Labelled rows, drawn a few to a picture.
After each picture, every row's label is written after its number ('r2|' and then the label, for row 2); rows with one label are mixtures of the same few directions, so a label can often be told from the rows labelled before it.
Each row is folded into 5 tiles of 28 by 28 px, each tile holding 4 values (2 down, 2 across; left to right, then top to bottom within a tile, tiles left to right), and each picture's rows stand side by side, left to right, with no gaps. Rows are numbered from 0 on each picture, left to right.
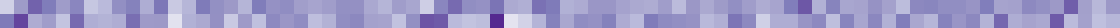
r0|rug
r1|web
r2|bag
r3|rug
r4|rug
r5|bag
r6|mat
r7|bag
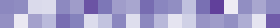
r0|rug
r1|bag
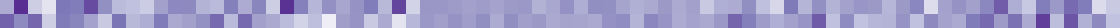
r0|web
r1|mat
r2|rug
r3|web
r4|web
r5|bag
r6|bag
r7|web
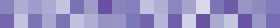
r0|mat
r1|mat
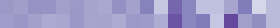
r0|rug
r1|web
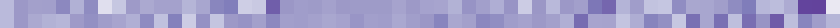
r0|mat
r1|mat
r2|bag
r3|bag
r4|rug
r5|mat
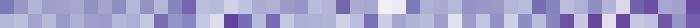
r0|rug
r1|rug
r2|mat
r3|web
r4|mat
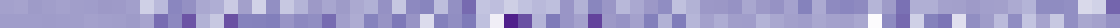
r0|mat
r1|rug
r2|rug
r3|rug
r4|web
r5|bag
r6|web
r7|mat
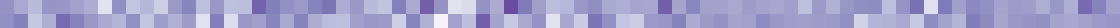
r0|bag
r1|web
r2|rug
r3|rug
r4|bag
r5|bag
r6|bag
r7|mat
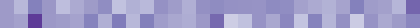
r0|web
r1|rug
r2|mat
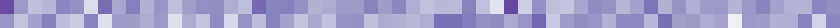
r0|mat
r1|web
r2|rug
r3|bag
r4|mat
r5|web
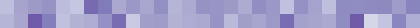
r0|bag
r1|web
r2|rug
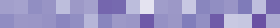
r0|mat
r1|rug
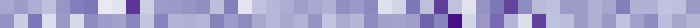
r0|mat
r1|mat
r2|mat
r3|web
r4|mat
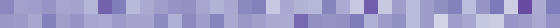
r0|mat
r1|mat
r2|bag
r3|bag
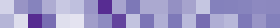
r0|bag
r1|mat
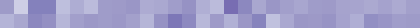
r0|web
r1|bag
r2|rug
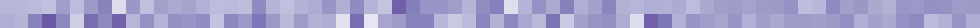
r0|rug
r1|bag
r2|web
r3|bag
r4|rug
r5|mat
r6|rug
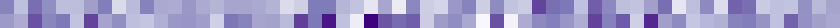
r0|web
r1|rug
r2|rug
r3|web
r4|web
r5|web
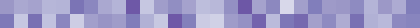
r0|mat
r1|bag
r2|rug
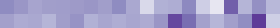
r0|rug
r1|bag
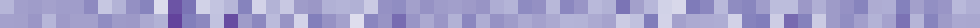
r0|mat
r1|web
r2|bag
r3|mat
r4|mat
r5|web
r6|web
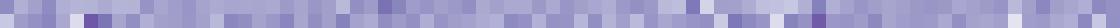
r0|rug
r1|rug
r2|mat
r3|rug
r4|mat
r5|bag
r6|web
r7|web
